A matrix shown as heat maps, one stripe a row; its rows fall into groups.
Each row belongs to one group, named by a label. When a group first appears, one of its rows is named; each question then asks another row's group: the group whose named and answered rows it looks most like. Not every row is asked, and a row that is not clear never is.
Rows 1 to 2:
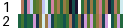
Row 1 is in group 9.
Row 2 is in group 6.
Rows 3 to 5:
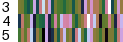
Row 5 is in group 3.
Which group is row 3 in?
6
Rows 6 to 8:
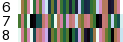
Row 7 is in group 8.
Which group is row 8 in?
9
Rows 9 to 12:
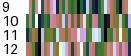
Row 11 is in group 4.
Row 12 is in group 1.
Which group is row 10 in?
8
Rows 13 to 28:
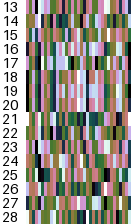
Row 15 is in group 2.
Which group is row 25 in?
8
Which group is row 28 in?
9
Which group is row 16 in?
4
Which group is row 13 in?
2
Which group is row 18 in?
4
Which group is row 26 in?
9
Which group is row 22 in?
3
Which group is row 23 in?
2
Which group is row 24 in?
1
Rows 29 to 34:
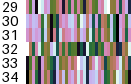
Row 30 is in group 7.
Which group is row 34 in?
4
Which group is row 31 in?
7
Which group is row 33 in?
4
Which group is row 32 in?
9
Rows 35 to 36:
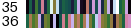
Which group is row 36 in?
3
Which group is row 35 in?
6
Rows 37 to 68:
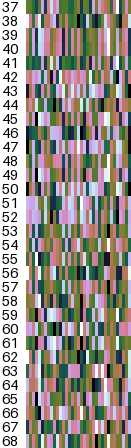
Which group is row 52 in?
7
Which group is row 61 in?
6
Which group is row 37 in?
6
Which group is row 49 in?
2
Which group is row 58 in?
3
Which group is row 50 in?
4
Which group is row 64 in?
9
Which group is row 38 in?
9
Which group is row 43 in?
4
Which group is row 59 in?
6
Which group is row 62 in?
9
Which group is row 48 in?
2
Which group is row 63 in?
3
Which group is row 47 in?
4
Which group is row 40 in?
2
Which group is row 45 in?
2
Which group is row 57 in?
8
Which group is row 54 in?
2
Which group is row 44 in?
7
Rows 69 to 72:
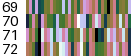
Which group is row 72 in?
1
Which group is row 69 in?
8
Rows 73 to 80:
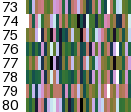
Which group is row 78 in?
6
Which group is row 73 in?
2
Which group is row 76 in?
6
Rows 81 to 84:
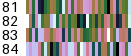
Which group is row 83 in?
2
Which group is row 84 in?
7
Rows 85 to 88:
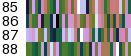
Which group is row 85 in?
4
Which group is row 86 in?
3
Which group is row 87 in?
7
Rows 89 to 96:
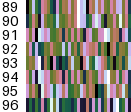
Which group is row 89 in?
4
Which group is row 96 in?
6
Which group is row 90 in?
4
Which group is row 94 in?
2
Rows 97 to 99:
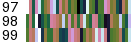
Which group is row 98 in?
8
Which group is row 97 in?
9
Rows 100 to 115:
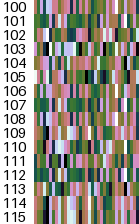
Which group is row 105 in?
9
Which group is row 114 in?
1
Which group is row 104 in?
7
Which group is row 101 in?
6
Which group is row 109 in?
1
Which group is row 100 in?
2
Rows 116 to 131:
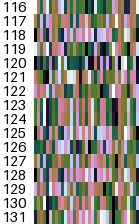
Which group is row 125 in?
4
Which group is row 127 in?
8
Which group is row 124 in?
8
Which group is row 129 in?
1
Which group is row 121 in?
1
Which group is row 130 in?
8
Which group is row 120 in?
6
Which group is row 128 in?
4
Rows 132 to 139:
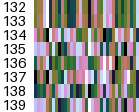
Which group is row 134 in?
1
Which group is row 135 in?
7
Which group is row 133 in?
3
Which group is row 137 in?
4
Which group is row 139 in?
7
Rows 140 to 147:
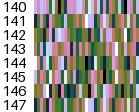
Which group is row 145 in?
1
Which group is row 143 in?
2
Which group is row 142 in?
6
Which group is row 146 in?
3
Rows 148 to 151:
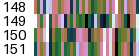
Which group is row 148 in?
2
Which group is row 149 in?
9
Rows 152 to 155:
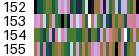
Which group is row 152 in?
6
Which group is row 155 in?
8
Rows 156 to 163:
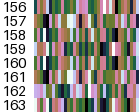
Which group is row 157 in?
1
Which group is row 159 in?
9
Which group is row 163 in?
9
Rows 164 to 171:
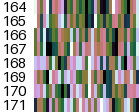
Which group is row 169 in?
1
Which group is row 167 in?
8
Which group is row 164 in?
9
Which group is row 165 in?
9
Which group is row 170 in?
7
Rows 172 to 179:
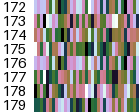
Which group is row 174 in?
7
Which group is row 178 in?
4
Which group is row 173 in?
2
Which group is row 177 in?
8
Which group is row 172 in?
7
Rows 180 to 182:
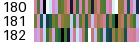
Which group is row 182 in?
7
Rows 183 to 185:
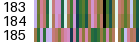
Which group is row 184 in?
1
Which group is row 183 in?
1
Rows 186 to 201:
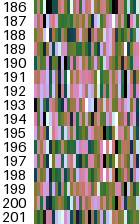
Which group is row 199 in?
7
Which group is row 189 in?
6
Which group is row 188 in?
3
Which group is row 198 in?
3
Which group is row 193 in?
4
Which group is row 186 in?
8
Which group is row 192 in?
7
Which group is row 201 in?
6
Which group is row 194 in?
2
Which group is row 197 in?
1
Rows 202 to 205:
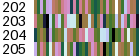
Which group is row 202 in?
2
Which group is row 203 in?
1
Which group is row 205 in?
1
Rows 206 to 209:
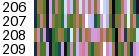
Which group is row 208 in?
8
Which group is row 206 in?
4
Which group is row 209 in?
3
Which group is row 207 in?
4
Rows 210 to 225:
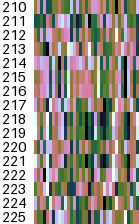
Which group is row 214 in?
7
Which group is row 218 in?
9
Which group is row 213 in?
1
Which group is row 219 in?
9
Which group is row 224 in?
1
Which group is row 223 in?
3
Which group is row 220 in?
2
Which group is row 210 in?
8
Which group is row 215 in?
7
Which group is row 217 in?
1
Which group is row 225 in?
6
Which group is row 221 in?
9
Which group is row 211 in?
6
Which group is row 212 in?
2
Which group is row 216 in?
7
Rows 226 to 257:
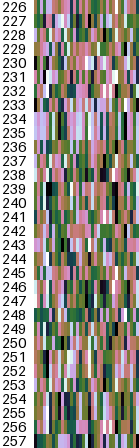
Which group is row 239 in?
8
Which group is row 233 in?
4
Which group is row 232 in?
3
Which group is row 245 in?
2
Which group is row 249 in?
8
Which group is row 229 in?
7
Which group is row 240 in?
8
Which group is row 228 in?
1
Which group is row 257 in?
6
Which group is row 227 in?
6
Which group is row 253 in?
1
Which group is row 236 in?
8
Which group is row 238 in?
9
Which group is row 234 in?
7
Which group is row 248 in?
6
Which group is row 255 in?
3
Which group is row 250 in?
7
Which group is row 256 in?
3
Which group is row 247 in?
9
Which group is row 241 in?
3
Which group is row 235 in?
7
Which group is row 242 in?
7
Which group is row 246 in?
9
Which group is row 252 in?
1
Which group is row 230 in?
4
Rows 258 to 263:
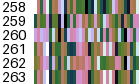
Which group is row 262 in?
7
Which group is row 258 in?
9
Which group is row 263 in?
3
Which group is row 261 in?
3
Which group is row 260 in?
7
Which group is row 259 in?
3
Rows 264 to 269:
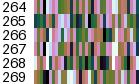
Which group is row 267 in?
2
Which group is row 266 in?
1
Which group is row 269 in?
1
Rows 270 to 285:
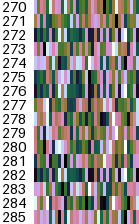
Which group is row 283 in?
7
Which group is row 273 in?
2
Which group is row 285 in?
7
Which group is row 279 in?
2
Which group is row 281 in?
3
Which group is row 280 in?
6
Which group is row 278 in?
9
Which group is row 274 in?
7
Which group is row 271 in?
8
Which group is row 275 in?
6
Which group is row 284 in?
9
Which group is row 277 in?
3
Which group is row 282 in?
6
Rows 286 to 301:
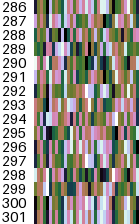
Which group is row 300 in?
4
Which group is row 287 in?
1
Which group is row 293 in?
1
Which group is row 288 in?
3
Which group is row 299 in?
3
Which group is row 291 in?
1
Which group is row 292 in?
4
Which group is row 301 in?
4
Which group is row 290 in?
9
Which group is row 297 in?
4
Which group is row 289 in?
6
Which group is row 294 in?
2
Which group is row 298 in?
9
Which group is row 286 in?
4
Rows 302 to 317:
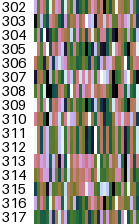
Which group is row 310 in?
1
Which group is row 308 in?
8
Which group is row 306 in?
6
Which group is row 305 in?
9
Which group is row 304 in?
8
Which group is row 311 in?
9
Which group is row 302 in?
1
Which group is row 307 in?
4
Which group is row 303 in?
4
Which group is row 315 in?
4
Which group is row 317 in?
6
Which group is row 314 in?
7
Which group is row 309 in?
9
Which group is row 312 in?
9
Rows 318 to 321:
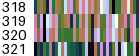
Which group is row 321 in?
6
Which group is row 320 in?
2
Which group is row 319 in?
2
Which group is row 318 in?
4
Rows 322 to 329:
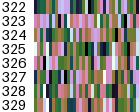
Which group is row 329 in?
3
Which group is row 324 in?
8
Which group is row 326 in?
2
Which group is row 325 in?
9
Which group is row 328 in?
8
